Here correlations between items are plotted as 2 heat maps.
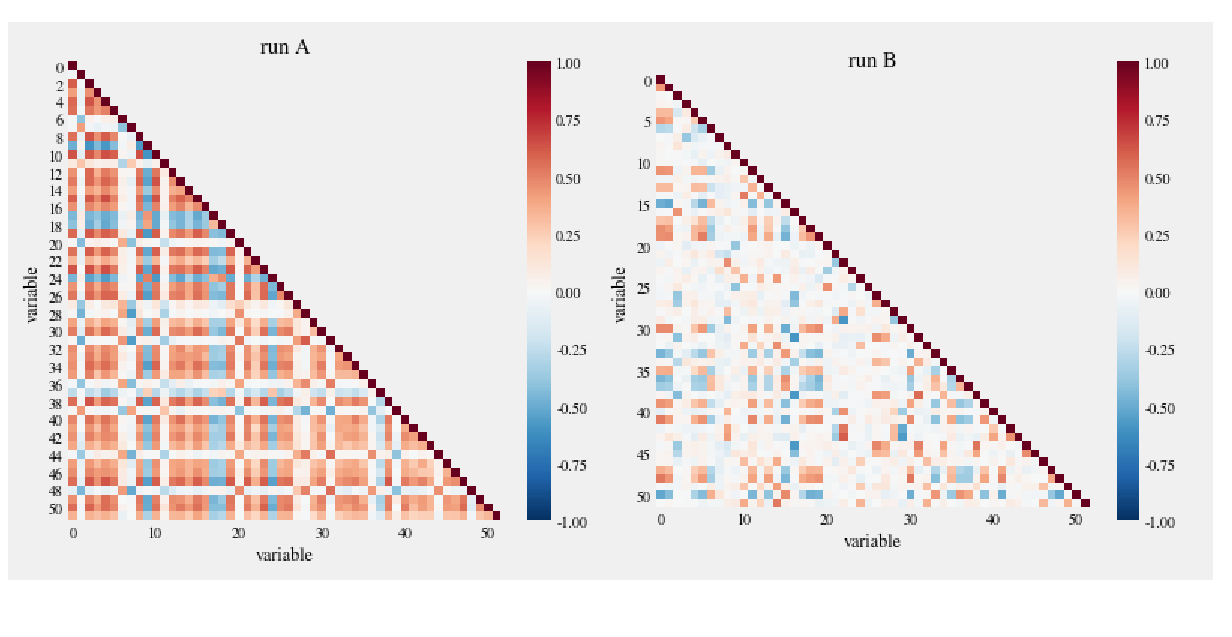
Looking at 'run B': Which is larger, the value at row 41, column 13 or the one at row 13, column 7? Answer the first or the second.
the first
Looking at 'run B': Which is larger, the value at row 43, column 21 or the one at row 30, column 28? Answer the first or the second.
the second
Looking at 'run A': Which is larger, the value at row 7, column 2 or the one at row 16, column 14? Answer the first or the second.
the second
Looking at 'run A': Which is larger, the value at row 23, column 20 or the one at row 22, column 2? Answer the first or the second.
the second
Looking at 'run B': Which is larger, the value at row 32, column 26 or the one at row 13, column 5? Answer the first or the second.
the second
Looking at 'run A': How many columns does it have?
52
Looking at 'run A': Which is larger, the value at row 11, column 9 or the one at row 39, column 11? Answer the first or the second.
the second
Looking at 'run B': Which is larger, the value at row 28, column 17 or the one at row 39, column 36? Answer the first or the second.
the first
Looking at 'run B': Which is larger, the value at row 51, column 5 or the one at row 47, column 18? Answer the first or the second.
the second
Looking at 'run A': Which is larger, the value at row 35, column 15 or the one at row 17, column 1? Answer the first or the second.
the first
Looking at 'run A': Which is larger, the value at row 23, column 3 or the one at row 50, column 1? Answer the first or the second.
the first
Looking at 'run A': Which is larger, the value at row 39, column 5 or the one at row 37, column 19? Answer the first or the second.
the first
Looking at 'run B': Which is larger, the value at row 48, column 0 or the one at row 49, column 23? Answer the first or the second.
the first
